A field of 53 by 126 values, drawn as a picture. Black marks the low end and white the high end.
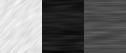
It is made of 1 by 3 panels. Panel 1,1: very high, slanting up to the right, faint in contrast. Panel 1,2: very low, streaked across, faint in contrast. Panel 1,3: low, streaked across, faint in contrast.
